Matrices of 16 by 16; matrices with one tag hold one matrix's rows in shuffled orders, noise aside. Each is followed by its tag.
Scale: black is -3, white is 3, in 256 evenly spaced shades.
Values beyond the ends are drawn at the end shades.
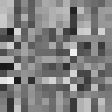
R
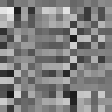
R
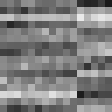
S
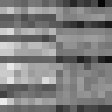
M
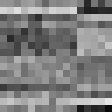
S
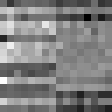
M
